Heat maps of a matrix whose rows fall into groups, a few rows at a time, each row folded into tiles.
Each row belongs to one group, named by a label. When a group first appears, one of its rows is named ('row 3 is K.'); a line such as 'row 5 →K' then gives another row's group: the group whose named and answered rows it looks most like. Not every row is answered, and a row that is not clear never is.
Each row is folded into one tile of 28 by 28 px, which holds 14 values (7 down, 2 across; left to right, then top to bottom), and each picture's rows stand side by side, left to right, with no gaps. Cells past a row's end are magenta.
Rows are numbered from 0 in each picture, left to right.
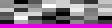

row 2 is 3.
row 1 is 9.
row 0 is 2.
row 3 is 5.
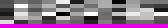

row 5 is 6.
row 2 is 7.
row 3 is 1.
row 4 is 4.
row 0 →4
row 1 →5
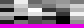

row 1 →6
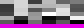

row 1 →5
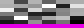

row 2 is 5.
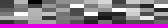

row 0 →4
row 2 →9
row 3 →1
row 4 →4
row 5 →7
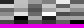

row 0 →5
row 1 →5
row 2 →7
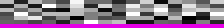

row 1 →7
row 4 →4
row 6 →5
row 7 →4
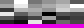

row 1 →9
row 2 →9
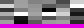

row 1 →6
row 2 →9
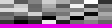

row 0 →7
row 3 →7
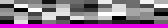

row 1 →2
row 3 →4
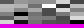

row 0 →9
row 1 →9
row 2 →7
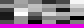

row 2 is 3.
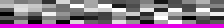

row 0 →3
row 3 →9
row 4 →6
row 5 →2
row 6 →6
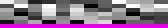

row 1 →4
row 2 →4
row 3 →6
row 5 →9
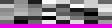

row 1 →6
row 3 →3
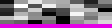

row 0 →4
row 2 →3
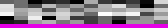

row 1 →6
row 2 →6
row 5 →4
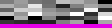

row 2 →6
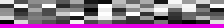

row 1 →9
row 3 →4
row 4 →5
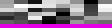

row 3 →4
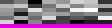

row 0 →9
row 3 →2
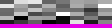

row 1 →7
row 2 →1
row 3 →3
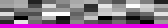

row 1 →4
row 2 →1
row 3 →5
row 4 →9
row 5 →2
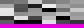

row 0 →2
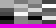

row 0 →3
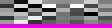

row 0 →6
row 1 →7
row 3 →7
